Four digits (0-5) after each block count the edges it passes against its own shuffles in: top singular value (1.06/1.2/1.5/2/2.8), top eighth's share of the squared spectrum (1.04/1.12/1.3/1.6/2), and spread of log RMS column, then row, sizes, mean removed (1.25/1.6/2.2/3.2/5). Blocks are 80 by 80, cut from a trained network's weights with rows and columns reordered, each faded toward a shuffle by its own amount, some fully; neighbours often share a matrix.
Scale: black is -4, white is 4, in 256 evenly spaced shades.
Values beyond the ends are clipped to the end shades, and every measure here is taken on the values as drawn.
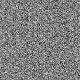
3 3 1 1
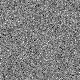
0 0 0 0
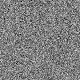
2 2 0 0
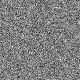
2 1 0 0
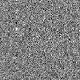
3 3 2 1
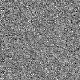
3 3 1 1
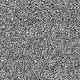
3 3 0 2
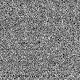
3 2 0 1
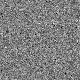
0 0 0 0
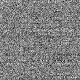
3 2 0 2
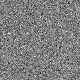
2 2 0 0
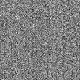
3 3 0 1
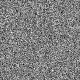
1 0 0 0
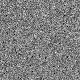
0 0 0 0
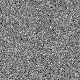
0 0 0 0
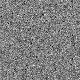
0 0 0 0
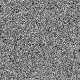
2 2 0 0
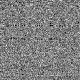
3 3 0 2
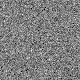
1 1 0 0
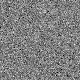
2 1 0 0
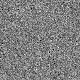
1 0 0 0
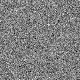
2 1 0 0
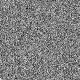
2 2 0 0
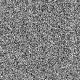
2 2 0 0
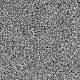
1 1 0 0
